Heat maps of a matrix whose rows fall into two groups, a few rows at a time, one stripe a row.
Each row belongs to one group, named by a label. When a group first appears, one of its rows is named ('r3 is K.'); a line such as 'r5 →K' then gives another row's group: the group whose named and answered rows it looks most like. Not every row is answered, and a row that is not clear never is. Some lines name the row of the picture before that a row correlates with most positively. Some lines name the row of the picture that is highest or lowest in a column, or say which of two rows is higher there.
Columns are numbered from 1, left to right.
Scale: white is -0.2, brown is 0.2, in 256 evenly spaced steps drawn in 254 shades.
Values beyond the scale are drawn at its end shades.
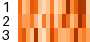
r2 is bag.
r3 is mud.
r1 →bag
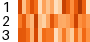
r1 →bag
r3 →mud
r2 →mud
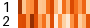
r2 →mud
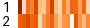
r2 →mud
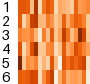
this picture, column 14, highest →5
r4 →bag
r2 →bag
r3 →bag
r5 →bag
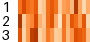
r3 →bag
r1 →mud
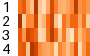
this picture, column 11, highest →4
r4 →mud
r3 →mud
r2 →bag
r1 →mud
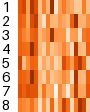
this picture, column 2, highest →1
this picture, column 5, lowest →8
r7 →mud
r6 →mud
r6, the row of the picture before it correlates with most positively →4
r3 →mud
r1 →mud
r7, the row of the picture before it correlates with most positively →4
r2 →mud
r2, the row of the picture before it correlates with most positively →4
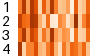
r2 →mud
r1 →mud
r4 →bag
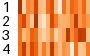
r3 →bag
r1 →bag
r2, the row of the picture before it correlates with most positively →4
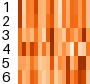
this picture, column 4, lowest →3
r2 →bag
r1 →bag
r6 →bag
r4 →mud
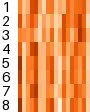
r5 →bag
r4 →bag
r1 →bag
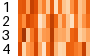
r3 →mud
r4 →bag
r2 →mud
